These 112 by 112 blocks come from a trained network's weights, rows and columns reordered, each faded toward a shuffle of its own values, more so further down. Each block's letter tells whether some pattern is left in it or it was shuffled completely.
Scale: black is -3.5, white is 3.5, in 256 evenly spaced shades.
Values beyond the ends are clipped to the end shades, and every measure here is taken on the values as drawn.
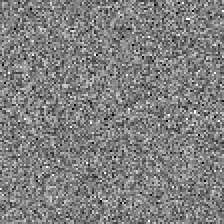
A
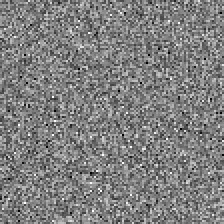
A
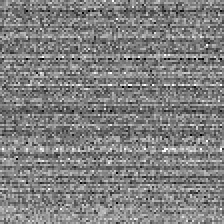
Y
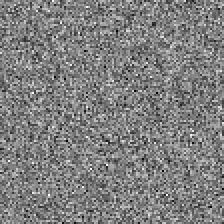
A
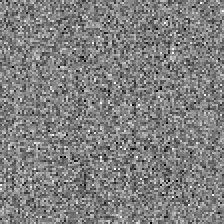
Y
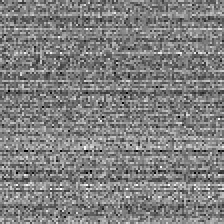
Y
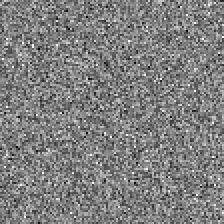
A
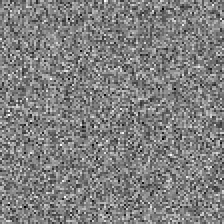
Y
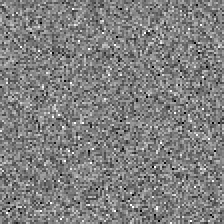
A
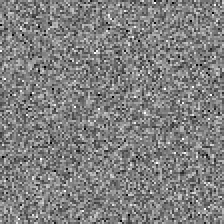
A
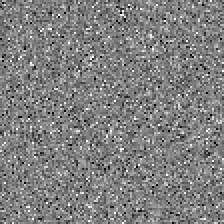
A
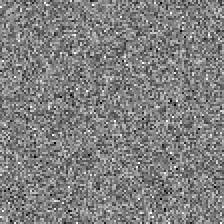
A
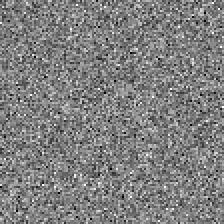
A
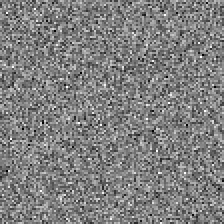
A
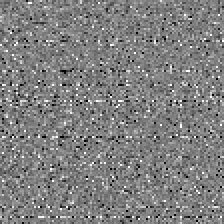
Y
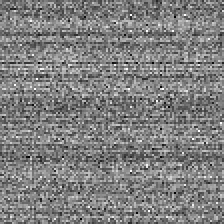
Y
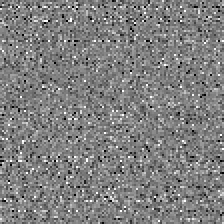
Y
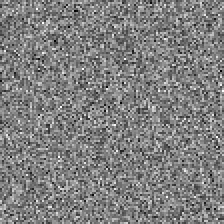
A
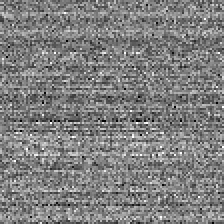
Y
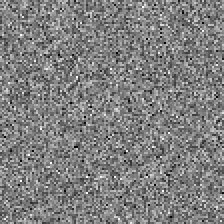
A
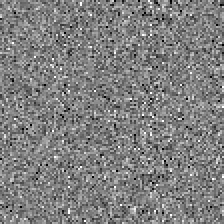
Y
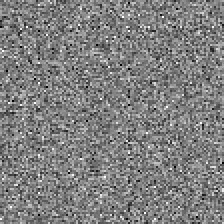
Y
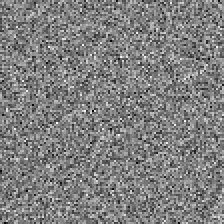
A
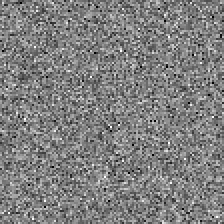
A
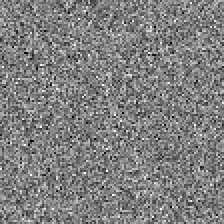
A
